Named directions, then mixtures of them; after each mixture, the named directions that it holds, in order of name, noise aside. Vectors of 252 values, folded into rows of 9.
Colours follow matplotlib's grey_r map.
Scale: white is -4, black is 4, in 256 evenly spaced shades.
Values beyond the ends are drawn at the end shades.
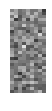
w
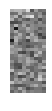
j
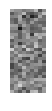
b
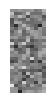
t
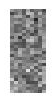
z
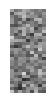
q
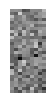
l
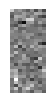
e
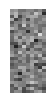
w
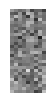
z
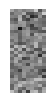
b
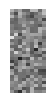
b, l, t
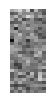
j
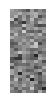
e, l, w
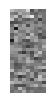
j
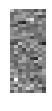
e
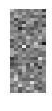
b, e, w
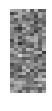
b, j, z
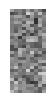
z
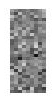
l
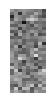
e, l
